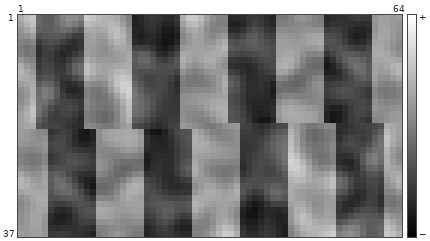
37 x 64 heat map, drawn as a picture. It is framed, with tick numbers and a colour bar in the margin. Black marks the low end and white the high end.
Average level on the scale: 40%. Symmetry: a half turn. Stripes: upright, repeating 4 times. Slope: none.
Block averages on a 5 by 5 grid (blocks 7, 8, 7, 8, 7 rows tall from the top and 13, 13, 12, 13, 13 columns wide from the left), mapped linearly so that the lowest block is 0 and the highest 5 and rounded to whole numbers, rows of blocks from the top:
31540 | 24411 | 02520 | 11442 | 04513
